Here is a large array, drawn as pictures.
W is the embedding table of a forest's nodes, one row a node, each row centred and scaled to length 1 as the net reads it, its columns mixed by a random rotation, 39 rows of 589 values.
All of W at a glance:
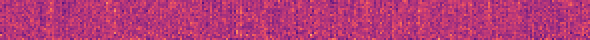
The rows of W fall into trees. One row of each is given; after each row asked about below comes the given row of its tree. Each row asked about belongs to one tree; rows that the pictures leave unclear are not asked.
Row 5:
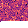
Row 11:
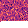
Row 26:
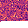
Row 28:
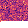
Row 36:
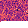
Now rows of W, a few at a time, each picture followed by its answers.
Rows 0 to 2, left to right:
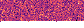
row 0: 36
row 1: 28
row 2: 5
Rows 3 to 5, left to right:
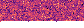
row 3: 28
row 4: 26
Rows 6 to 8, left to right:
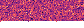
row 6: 28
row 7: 36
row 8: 11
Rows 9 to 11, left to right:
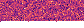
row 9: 5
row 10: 11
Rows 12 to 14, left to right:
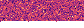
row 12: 36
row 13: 11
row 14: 26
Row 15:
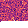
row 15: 5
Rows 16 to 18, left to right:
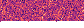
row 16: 36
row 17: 11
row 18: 36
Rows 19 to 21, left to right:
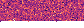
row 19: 5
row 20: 36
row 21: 5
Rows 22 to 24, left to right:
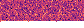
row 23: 11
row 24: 36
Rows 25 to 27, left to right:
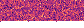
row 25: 11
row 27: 11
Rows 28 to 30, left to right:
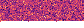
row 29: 26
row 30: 36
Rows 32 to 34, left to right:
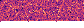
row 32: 11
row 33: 11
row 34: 36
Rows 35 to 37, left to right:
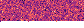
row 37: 28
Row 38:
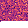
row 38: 26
